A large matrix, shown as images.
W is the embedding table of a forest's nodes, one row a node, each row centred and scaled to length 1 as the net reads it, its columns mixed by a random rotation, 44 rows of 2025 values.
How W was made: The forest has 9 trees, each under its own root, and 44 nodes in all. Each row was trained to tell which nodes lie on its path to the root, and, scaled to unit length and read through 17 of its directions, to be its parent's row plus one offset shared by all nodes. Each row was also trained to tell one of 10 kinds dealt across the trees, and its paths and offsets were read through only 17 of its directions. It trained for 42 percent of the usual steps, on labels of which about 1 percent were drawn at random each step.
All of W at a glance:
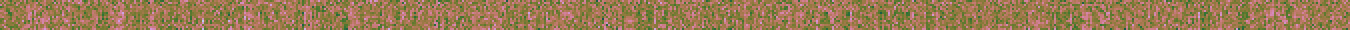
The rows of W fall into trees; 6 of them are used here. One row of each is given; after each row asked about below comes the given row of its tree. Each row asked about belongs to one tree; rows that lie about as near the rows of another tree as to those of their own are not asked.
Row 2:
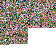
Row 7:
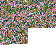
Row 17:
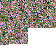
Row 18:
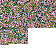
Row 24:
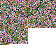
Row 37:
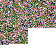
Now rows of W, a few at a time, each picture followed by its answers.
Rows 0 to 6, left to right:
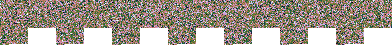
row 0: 2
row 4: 37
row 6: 18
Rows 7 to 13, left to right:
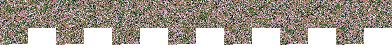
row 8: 18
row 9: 24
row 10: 17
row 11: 24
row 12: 24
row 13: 37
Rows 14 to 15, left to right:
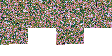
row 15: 24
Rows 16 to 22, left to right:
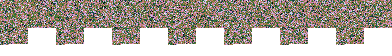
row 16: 37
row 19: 18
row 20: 17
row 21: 18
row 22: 18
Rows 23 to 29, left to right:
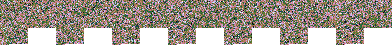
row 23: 17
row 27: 17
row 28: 17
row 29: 18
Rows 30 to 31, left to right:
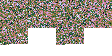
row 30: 7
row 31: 2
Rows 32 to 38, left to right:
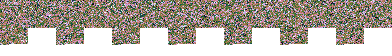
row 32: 17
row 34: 7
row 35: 18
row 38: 18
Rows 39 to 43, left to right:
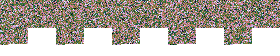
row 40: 2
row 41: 17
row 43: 17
